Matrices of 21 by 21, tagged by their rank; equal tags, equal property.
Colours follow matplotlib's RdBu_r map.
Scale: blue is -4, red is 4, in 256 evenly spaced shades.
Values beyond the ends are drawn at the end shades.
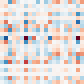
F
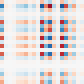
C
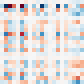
F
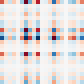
C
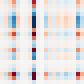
C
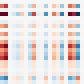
C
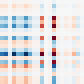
C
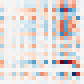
F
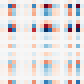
C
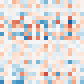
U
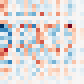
U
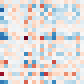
U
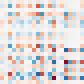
F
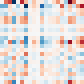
F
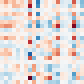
U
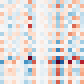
F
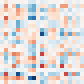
U
